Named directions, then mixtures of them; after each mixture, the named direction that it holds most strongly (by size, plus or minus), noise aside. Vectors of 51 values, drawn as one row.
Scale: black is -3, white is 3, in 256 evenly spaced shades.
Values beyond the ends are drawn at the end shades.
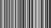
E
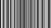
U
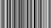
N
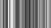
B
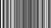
U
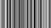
N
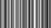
N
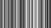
E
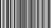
U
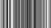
B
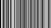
U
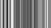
B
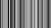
B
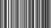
N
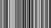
E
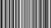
U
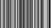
U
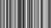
E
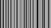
U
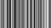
N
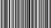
U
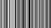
E
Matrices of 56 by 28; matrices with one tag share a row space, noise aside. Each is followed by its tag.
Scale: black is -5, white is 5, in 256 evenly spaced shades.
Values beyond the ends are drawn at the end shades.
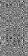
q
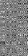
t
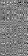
t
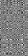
q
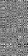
t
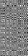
t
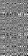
t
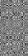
q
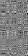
t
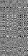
t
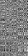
t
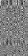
q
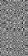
q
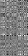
t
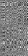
t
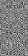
q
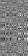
t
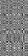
q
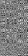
t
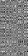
t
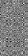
q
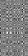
q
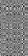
q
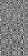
q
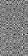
q
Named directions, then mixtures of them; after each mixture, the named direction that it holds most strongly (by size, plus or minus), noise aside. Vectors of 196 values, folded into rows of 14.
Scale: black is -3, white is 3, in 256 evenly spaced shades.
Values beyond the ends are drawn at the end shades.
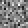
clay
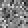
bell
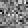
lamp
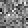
lamp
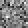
bell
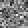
bell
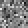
bell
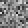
lamp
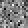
bell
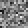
lamp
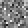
bell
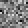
lamp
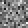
clay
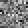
lamp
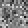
bell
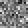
lamp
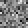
lamp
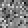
bell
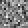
clay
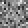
clay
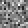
clay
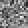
bell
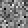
bell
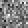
bell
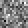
bell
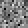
bell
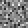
clay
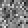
bell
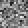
bell
